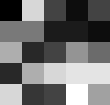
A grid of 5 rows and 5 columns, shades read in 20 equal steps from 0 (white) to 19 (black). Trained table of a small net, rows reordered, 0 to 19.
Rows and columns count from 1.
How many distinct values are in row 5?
5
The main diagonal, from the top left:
19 10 14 2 7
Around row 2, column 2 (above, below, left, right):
3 16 10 17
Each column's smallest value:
3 3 3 0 2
